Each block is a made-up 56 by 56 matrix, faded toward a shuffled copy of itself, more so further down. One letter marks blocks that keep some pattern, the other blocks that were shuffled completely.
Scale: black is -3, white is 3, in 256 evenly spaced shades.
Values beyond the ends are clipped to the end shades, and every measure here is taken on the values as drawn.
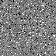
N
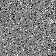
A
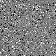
A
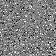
A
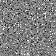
A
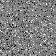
A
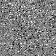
A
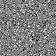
A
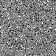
N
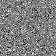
A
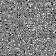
A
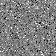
N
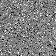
N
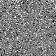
A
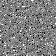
A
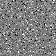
N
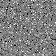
N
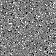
A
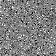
A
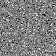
A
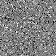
A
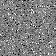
A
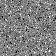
N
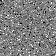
N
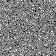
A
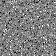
N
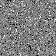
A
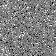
N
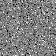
A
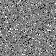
N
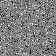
N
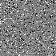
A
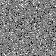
A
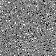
A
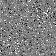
N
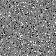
A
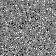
A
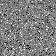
N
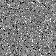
N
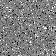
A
